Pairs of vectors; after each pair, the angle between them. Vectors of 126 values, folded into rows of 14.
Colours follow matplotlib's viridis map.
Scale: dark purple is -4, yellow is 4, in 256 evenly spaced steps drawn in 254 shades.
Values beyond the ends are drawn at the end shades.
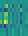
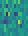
partly opposed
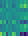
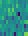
partly opposed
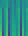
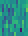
partly aligned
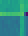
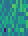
orthogonal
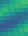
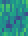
partly aligned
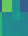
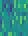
partly opposed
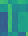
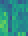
nearly opposite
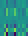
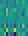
nearly parallel
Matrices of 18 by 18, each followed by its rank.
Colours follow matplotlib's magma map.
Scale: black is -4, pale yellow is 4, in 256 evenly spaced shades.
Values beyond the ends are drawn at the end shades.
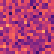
full rank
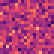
full rank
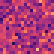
full rank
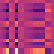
one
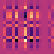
one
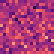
full rank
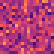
full rank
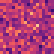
full rank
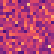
full rank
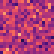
full rank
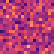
full rank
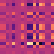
one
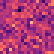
full rank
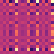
one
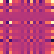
one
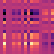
one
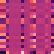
one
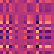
one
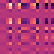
one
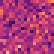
full rank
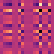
one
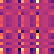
one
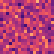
full rank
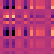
one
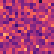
full rank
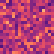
full rank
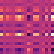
one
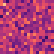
full rank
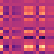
one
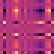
one
